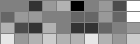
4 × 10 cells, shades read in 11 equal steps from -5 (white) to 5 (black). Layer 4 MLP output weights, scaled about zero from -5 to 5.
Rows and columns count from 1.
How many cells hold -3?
2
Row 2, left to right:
1 -1 -1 0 0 1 1 -1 1 -5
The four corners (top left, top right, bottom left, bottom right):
0 -5 -4 -3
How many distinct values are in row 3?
6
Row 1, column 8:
-1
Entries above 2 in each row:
2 0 3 0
